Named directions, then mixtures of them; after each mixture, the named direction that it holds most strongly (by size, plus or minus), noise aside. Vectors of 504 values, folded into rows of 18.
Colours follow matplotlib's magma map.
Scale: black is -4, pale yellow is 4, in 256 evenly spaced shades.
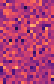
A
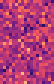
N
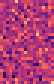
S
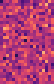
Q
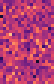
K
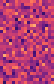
A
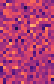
A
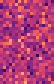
N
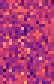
N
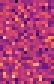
S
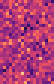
N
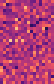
A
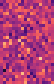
N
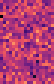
K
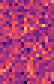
N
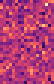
N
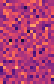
A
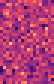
A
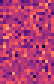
Q
